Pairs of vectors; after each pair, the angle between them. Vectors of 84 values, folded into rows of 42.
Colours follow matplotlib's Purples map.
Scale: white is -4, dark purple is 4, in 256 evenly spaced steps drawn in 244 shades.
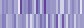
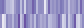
partly opposed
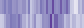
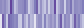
orthogonal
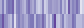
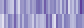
nearly opposite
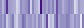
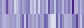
partly aligned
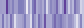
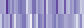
nearly parallel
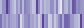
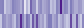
partly opposed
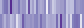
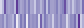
partly aligned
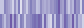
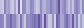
nearly parallel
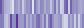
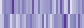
nearly opposite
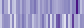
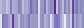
partly aligned
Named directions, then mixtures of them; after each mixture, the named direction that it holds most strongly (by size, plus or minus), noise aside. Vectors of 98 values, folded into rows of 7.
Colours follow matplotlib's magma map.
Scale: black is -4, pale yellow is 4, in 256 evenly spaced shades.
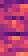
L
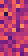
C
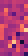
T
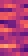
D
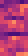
L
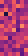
C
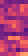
L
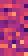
T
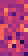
T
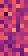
C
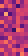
C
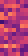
D
